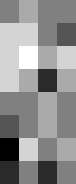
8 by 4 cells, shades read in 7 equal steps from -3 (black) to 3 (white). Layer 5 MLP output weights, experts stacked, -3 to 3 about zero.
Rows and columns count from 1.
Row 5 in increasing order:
0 0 0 1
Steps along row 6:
up up down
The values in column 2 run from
0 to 3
